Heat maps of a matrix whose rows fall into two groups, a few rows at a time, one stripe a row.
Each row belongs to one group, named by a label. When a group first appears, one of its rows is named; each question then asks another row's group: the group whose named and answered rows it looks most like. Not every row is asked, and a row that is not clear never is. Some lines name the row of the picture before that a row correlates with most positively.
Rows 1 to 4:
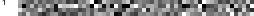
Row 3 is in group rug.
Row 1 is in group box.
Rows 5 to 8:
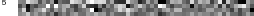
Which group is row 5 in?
rug
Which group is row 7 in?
box
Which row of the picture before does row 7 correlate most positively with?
1
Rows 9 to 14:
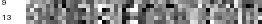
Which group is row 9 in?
rug
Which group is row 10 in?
rug
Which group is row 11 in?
box
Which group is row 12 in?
box
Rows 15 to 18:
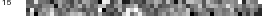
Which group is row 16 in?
rug
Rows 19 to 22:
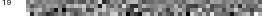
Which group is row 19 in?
box
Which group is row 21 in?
rug
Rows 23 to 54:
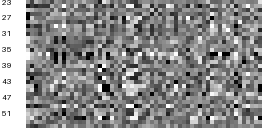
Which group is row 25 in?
rug
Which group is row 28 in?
box
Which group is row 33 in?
rug
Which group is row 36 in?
rug
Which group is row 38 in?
rug
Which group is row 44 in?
box
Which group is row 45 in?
box
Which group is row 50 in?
rug
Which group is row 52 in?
box
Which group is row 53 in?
box
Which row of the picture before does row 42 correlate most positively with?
20
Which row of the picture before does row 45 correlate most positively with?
19
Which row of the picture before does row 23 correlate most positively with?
20
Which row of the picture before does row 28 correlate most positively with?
19
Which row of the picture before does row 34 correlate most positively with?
19
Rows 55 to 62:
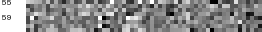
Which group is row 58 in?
rug
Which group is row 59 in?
box
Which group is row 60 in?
box
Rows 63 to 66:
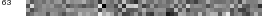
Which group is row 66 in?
rug
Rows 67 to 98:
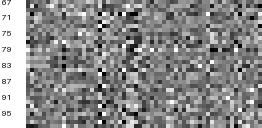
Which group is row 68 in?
box
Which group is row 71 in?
rug
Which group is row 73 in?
box
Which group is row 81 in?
rug
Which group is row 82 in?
box
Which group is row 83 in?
rug
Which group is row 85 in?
box
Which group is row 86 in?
box
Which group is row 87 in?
box
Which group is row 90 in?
box
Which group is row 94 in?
box
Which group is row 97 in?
box
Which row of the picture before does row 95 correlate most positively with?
63
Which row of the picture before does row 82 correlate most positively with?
64
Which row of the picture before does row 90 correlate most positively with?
64
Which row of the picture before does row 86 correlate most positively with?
64
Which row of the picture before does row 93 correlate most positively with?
64
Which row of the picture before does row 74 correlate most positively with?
63
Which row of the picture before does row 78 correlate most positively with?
63
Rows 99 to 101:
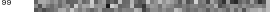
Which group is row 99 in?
rug
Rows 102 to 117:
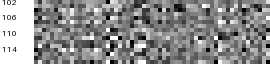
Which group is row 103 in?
rug
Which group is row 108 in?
box
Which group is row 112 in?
box
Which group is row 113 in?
box
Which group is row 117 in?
box
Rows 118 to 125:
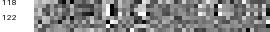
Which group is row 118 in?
rug
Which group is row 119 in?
box
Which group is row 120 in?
box
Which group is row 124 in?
box
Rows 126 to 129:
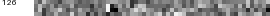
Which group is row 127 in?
box
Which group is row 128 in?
box
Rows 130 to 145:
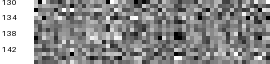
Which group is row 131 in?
rug
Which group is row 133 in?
rug
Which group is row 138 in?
rug
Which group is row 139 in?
rug
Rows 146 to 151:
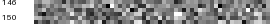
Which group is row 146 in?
rug
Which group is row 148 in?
box
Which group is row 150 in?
rug
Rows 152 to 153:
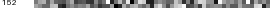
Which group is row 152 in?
box
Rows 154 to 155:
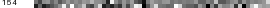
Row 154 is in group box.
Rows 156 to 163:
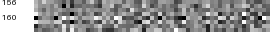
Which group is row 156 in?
rug
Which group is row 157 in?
rug
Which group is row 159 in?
rug
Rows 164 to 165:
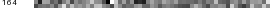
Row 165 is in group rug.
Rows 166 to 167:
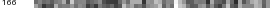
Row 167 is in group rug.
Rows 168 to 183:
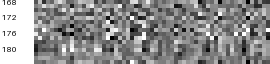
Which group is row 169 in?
rug
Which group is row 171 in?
box
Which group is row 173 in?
box
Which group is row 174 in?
rug
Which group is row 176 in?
rug
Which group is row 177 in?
box
